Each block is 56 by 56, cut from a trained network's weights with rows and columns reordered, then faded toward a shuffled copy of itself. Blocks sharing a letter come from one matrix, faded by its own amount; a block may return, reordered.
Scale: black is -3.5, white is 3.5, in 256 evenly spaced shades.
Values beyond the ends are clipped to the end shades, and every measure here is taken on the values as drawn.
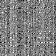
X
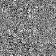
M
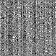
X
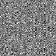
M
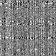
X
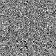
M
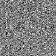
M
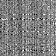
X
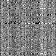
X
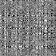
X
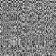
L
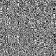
M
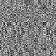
L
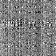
X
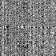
X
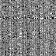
X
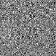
M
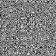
M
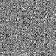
M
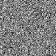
M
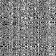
X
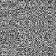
L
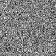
M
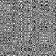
L
